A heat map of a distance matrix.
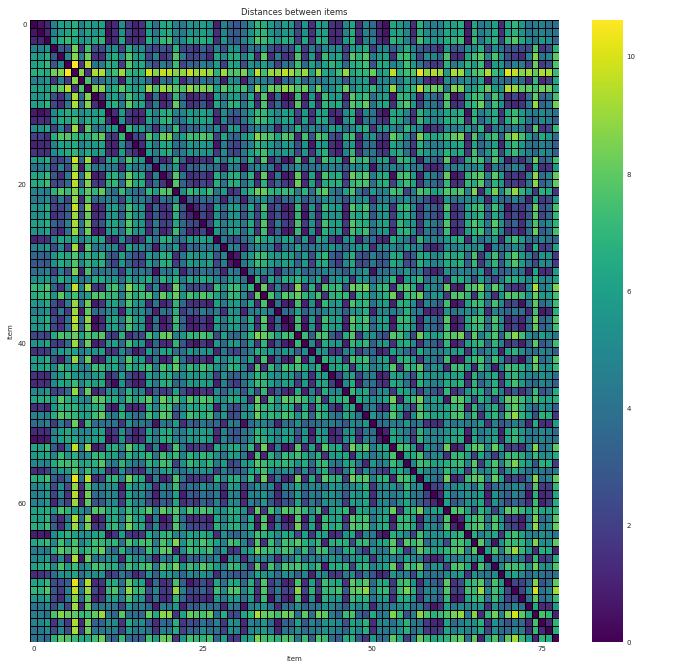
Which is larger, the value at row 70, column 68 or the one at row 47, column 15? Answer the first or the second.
the first
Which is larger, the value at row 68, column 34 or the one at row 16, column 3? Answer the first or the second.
the second
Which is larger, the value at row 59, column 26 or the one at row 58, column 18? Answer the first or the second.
the first
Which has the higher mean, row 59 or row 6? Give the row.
6
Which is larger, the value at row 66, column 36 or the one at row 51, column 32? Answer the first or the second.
the first
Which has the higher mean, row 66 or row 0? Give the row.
66
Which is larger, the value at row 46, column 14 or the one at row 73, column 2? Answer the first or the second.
the first
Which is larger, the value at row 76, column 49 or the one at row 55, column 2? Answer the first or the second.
the first
